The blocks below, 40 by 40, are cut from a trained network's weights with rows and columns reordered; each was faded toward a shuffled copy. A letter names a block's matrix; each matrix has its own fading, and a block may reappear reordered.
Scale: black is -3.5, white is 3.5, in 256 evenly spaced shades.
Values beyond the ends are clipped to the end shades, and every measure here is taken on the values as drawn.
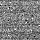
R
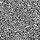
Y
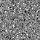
Y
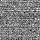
R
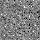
Y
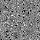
Y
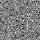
Y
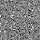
Y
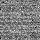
R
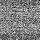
R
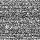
R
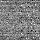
R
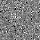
Y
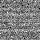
R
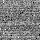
R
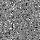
Y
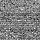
R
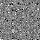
Y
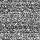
R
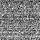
R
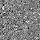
Y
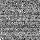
R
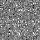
Y
